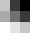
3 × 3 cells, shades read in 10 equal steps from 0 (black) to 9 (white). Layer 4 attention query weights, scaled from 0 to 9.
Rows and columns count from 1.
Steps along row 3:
down down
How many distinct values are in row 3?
3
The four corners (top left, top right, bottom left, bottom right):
7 0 9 7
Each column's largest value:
9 8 7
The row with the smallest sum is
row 1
